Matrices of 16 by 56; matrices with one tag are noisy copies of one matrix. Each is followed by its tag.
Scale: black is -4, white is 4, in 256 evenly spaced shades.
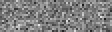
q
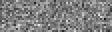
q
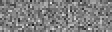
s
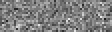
q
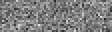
q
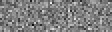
s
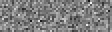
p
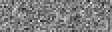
p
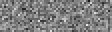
p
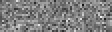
q
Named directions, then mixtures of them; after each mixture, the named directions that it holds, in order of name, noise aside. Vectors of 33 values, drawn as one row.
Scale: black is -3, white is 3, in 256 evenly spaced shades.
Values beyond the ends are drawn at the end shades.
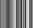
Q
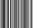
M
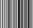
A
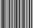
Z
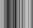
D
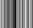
D, Q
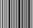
A, M, Z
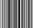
A, D, Z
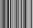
M, Q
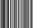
M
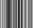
A, D, Q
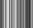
D, M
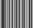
Z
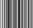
A, D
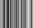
D, M, Q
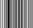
A, D, Q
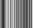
D, M, Z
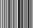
A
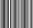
M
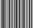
Z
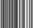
A, D, Z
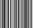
A, M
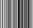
A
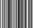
A, Q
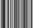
M, Z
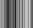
D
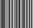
Z
